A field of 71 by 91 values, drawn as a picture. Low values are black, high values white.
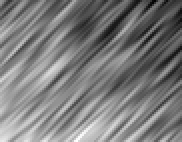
Slope: up to the bottom left. Grain: diagonal, up to the right. Ninth with the lowest average: top right. Average level on the scale: 50%.
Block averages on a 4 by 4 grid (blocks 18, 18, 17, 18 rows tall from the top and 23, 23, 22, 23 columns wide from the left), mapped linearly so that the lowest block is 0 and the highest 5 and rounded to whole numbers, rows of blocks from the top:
3 1 1 0 / 3 3 2 0 / 4 3 2 2 / 5 4 4 3
